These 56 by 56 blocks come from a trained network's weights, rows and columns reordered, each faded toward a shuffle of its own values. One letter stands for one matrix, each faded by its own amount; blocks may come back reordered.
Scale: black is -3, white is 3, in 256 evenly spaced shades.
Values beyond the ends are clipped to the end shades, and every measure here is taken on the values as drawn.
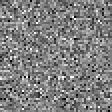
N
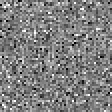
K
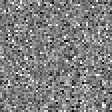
K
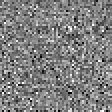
N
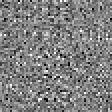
N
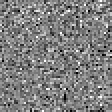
K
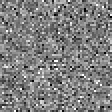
K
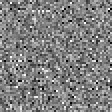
N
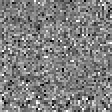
K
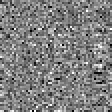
N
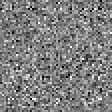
N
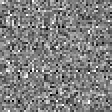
N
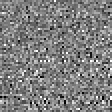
N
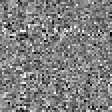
N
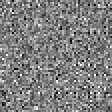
N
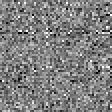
N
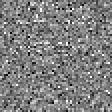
K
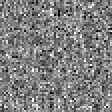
N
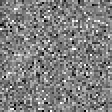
K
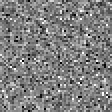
K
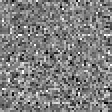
N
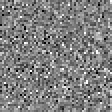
K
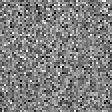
N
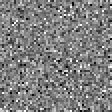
K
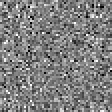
N
